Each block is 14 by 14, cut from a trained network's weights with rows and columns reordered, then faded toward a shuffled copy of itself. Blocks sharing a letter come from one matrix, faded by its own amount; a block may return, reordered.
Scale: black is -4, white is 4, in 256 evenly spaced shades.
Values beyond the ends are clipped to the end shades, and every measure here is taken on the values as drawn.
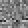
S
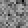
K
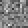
S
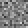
S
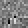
S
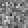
S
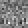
S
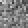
S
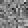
K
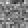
S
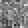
S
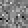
K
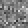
S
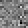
S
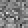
S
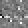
K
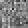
S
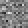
S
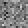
K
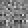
S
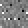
K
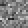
S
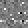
K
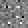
K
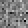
K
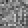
S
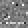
K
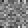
S
